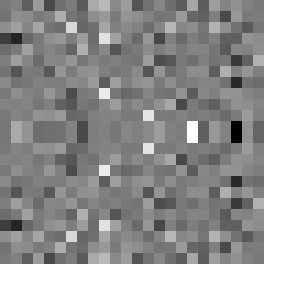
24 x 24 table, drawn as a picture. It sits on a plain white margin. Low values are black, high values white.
Mirror symmetry: top to bottom. Grain: fine. Calmest part: middle left. Slope: none.
